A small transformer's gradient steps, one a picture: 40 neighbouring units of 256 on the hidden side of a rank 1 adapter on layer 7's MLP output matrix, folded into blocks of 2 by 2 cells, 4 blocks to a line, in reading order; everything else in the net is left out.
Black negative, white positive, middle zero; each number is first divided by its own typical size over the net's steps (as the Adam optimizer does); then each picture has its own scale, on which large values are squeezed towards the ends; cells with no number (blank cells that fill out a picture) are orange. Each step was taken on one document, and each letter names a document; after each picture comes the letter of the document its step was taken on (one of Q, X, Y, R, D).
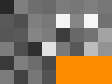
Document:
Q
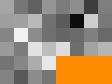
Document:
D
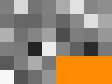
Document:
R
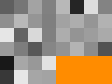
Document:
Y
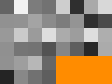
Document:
R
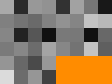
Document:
R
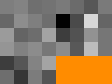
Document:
Q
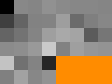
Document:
Q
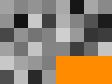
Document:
Y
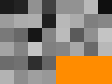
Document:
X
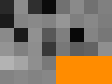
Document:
D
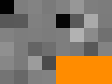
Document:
Q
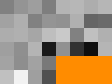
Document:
R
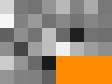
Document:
D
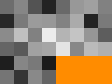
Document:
D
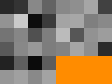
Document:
X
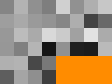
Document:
R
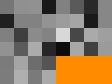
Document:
D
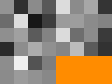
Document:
X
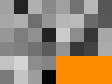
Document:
R
